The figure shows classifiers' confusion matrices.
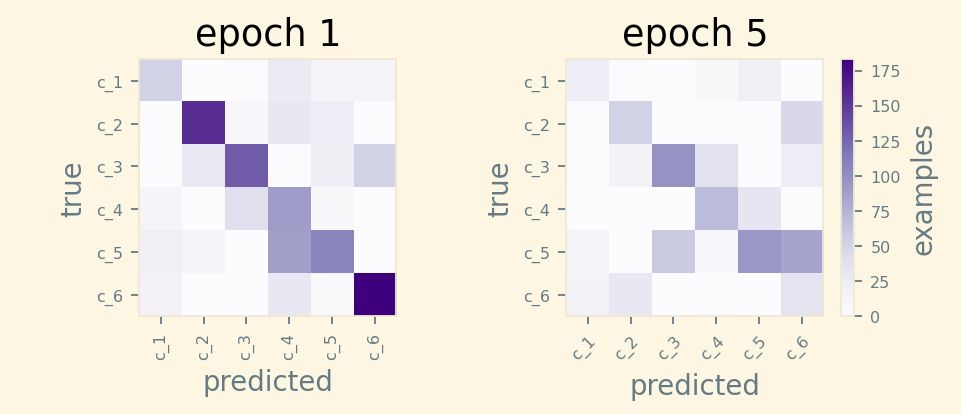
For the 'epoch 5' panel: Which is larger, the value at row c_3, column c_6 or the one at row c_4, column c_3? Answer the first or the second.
the first
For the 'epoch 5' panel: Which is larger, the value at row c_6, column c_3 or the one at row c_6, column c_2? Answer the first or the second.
the second
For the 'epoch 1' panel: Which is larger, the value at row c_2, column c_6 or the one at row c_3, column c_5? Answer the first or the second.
the second
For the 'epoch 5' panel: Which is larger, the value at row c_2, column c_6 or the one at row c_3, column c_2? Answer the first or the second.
the first
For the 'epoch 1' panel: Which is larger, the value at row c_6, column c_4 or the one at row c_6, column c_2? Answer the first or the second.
the first
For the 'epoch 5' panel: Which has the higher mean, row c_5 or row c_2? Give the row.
c_5
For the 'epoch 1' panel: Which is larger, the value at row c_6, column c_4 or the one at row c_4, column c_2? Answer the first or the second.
the first
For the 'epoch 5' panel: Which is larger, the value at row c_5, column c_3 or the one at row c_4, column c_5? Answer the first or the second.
the first
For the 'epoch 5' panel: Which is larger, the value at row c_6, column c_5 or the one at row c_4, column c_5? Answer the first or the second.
the second
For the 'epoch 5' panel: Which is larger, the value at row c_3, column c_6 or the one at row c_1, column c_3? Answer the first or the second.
the first
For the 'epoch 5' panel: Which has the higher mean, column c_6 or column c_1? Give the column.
c_6
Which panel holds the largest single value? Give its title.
epoch 1
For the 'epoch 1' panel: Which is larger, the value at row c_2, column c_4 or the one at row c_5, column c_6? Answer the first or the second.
the first
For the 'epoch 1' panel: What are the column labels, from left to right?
c_1, c_2, c_3, c_4, c_5, c_6
